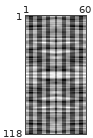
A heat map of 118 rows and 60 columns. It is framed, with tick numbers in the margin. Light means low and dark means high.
Slope: none. Mirror symmetry: left to right and top to bottom. Stripes: upright, repeating 7 times.
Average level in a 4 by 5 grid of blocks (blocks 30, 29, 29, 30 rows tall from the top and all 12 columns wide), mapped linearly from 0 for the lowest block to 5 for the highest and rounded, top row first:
3 5 0 5 3 | 2 5 0 5 2 | 2 5 0 5 2 | 3 5 0 5 3
